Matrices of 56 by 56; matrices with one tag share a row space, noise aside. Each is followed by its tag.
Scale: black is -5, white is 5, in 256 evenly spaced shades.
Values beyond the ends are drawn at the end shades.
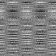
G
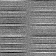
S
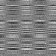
G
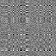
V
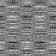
G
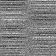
S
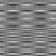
G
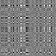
V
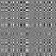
V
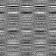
G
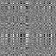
V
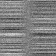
S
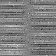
S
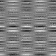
G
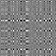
V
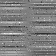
S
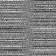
S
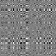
V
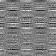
G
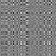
V
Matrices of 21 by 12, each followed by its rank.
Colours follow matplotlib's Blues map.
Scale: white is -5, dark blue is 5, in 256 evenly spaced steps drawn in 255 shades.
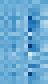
two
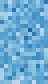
full rank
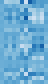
two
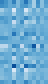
two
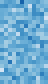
full rank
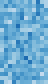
full rank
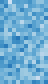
full rank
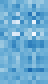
two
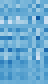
two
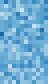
full rank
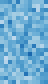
full rank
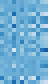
two
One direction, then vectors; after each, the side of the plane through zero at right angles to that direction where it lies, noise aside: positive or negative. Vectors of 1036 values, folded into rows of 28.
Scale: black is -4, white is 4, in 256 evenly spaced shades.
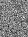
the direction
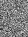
positive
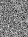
negative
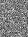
positive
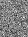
positive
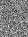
negative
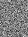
positive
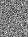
negative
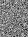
positive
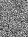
positive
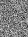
negative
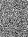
positive
